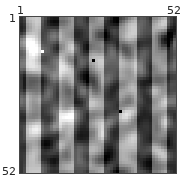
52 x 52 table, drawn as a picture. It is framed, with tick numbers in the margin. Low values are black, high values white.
The ninth with the highest average is the top left. There is no overall slope. Upright stripes repeat 5 times across the table. Three lone cells stand out: one far higher and two far lower than their neighbours.
